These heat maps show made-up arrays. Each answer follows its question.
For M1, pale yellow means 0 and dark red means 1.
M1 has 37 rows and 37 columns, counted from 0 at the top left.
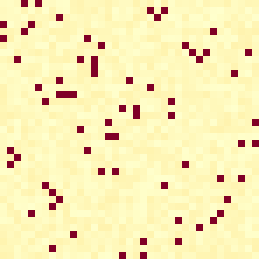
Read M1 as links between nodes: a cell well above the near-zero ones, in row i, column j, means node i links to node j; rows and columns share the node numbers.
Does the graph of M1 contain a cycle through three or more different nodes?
yes
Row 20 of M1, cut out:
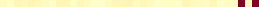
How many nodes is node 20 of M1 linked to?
2
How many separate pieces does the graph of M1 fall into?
3
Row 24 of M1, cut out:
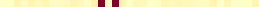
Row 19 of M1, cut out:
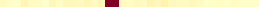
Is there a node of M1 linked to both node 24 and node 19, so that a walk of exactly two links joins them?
yes
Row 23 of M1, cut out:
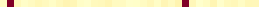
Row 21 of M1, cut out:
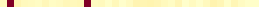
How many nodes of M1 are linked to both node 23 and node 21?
1
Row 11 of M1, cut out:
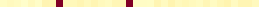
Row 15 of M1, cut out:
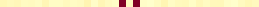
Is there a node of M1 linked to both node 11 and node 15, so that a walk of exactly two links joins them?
no
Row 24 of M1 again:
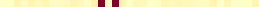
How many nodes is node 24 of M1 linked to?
2
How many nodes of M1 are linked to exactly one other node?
8
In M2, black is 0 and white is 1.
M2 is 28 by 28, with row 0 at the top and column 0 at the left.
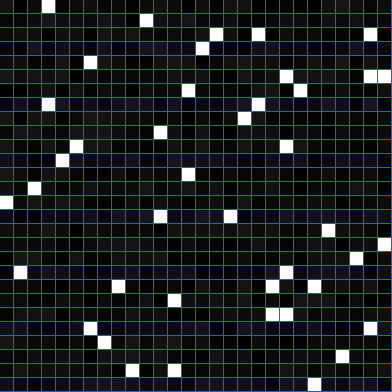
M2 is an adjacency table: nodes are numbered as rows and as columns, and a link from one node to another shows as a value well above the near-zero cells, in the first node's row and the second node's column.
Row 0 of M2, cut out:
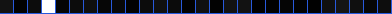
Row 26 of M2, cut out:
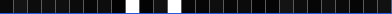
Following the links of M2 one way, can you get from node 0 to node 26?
no
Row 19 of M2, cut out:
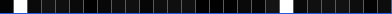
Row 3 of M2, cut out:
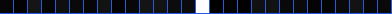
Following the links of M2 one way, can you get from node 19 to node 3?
yes
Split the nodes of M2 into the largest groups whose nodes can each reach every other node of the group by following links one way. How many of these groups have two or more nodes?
4
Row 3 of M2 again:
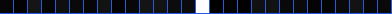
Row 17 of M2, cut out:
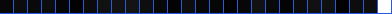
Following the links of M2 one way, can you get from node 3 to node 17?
no
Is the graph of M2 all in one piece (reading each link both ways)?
yes
